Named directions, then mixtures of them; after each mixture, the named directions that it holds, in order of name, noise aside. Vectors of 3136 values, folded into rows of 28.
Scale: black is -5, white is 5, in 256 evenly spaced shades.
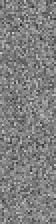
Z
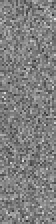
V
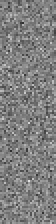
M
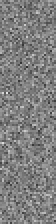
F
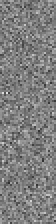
F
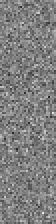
F, M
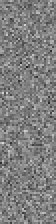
F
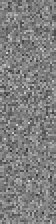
M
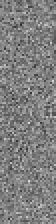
M, V, Z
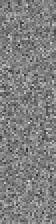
M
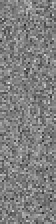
F, V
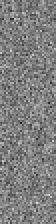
F, M, Z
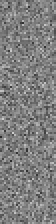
M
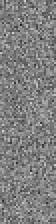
Z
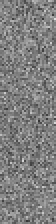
V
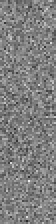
M, V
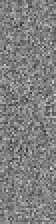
M, V, Z
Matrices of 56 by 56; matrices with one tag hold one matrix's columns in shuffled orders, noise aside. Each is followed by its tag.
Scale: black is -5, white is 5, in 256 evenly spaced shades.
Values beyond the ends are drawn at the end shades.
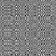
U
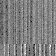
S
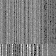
S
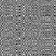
U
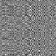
U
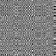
U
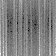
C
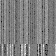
S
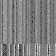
S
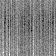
C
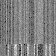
S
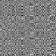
U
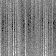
C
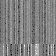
S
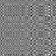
U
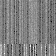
S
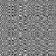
U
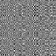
U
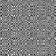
U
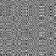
U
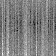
C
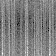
C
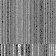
S
